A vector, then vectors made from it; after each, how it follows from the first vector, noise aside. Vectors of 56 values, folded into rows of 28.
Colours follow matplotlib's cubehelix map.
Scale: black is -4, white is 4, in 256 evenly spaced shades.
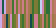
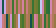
copied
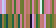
sign-scrambled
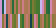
copied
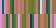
copied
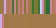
partly zeroed
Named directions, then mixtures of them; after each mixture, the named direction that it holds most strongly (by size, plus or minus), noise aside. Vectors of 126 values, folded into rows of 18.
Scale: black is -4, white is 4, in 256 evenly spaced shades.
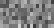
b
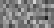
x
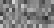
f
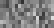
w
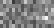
f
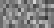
x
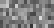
b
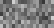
f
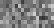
w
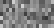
f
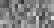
w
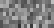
b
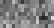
w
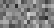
x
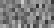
b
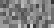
b
